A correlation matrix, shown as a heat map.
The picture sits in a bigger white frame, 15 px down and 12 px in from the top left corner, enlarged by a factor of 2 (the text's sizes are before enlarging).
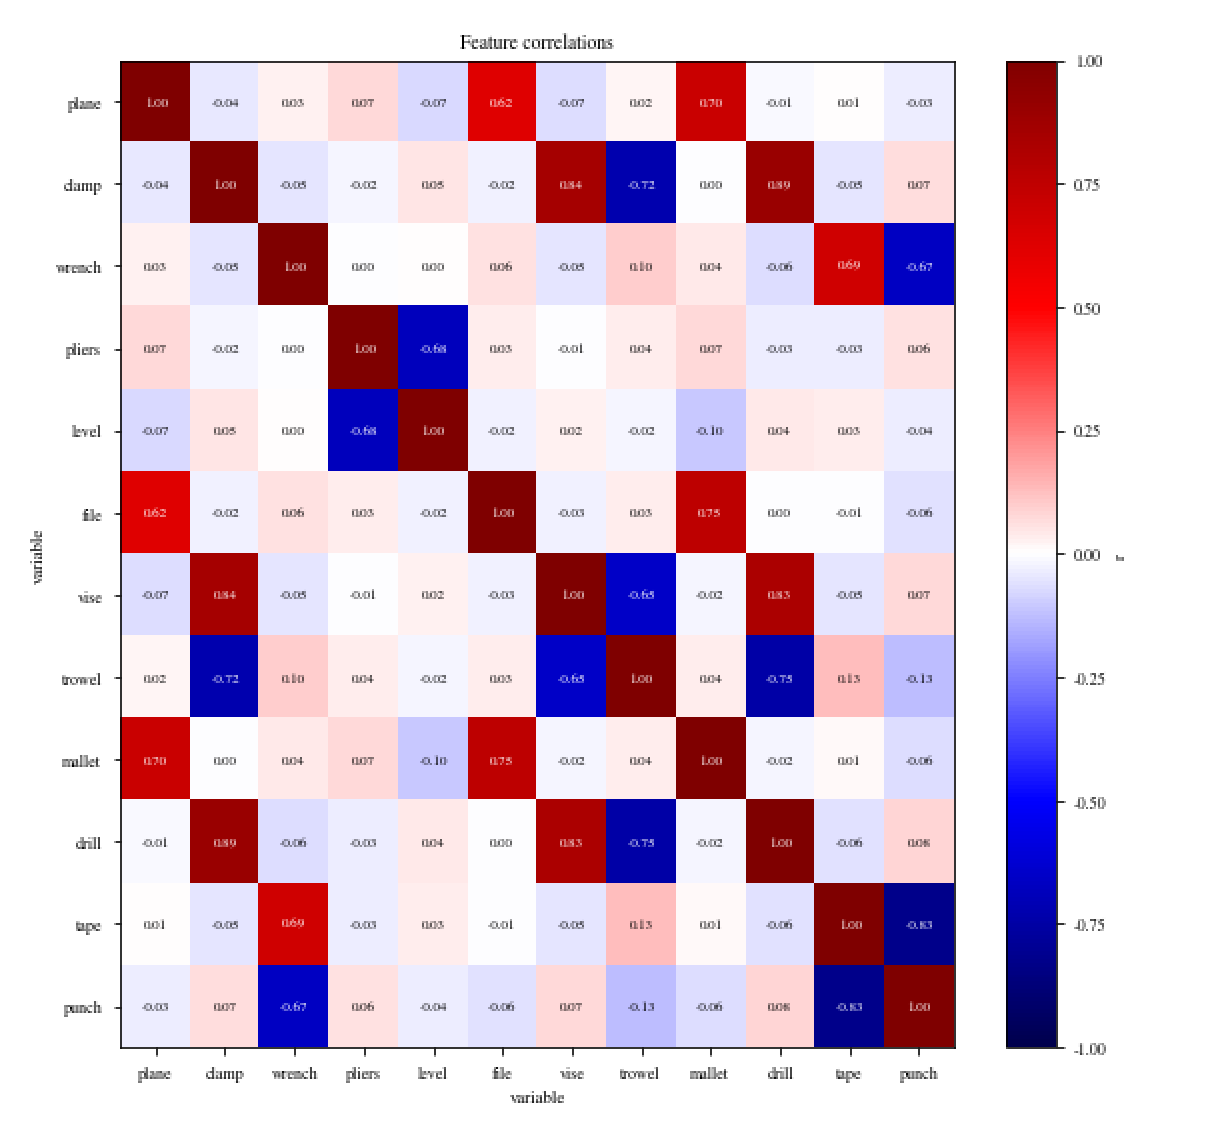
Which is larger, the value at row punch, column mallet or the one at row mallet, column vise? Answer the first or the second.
the second
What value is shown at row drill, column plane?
-0.01
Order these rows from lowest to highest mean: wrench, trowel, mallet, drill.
trowel, wrench, drill, mallet
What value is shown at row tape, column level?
0.03
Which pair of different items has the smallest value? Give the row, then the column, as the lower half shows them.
punch, tape
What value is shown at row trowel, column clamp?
-0.72
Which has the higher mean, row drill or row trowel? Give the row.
drill
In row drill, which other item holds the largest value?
clamp
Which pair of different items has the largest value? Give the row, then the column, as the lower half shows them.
drill, clamp
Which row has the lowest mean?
trowel
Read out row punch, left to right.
-0.03 0.07 -0.67 0.06 -0.04 -0.06 0.07 -0.13 -0.06 0.08 -0.83 1.00
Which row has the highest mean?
mallet
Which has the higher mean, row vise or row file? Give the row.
file
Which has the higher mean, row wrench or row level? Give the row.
wrench
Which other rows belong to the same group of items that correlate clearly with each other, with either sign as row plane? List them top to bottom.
file, mallet
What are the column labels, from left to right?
plane, clamp, wrench, pliers, level, file, vise, trowel, mallet, drill, tape, punch
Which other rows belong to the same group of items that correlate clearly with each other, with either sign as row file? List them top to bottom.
plane, mallet
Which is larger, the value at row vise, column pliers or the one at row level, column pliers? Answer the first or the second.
the first
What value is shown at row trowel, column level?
-0.02
